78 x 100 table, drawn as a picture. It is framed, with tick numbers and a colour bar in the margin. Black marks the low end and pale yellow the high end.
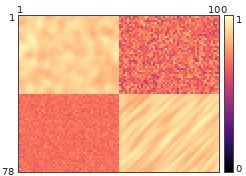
It is made of 2 by 2 panels. Panel 1,1: very high, blotchy, faint in contrast. Panel 1,2: high, fine-grained. Panel 2,1: high, fine-grained, faint in contrast. Panel 2,2: very high, slanting up to the right, faint in contrast.
